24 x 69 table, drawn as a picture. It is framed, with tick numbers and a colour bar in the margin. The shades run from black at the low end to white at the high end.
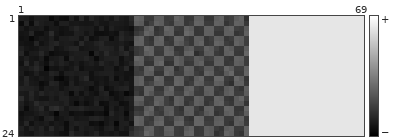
It is made of 1 by 3 panels. Panel 1,1: very low, fine-grained, faint in contrast. Panel 1,2: low, checkered. Panel 1,3: very high, flat.
